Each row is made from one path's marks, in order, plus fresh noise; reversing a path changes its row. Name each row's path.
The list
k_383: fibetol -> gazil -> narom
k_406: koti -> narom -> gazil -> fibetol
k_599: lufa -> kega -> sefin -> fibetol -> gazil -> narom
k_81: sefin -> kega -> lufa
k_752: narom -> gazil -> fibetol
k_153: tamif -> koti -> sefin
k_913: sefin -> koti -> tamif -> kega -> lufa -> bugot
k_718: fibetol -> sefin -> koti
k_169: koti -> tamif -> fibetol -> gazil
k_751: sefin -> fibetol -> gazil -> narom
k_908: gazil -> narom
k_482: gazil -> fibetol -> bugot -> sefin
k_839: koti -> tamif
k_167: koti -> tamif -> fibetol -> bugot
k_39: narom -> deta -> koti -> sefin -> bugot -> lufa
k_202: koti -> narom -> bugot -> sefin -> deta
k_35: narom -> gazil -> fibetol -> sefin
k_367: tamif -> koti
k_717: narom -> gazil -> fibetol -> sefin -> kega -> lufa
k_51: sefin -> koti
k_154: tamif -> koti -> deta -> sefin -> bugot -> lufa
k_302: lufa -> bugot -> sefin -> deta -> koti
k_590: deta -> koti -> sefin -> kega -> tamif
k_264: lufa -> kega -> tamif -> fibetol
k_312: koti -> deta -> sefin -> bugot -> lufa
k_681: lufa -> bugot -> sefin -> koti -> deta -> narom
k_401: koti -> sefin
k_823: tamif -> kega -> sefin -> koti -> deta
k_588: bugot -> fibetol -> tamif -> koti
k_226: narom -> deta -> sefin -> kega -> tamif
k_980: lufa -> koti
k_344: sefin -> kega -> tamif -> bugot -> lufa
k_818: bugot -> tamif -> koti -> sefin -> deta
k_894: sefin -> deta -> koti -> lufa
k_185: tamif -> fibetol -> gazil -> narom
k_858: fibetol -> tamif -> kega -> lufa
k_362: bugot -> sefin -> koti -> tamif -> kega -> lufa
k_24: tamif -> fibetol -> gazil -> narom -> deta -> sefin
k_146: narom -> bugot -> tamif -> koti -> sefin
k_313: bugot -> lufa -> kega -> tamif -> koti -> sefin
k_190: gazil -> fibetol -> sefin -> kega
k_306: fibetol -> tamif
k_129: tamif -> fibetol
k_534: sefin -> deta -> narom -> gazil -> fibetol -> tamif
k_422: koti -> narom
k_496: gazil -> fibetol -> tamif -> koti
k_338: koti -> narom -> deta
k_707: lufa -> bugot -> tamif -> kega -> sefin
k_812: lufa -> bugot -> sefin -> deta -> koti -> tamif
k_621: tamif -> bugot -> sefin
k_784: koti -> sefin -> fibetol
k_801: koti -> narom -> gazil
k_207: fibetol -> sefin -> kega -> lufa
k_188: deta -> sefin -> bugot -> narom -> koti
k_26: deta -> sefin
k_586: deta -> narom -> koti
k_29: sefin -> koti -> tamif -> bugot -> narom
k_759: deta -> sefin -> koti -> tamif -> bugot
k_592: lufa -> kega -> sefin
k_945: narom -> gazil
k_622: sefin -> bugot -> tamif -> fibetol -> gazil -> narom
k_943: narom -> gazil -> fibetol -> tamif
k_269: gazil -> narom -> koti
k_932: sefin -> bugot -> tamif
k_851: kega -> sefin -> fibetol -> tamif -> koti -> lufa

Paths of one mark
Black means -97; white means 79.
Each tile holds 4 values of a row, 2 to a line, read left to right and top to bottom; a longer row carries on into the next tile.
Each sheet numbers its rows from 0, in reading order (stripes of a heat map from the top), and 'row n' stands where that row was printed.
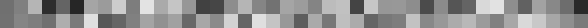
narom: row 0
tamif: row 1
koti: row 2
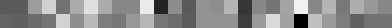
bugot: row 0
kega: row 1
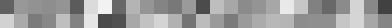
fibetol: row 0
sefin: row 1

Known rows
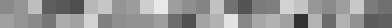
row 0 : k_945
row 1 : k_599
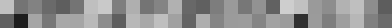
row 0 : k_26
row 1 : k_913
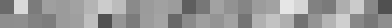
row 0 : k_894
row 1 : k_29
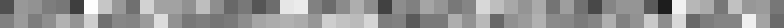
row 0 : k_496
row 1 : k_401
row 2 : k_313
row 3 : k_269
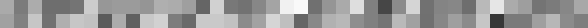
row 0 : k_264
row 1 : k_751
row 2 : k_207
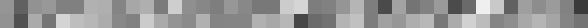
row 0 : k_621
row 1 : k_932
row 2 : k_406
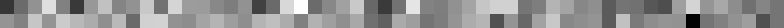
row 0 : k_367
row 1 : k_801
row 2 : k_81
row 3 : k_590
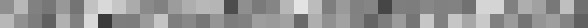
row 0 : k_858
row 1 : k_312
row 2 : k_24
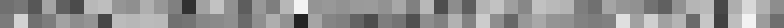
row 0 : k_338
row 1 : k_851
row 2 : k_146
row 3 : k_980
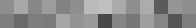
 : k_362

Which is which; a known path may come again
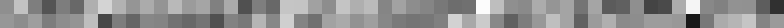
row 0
k_717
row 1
k_146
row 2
k_482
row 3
k_839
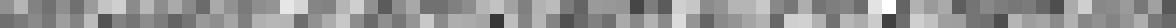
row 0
k_39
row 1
k_29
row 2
k_681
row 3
k_35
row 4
k_383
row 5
k_188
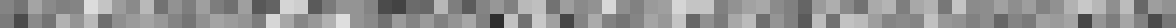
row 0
k_313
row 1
k_784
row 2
k_823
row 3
k_344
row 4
k_153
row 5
k_362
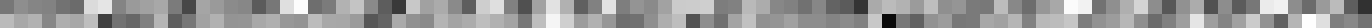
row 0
k_534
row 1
k_169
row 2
k_51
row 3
k_81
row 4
k_226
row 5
k_622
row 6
k_422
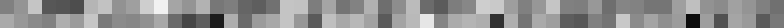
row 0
k_945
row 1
k_26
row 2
k_599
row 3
k_812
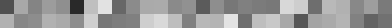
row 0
k_718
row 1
k_185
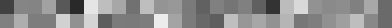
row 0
k_269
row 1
k_586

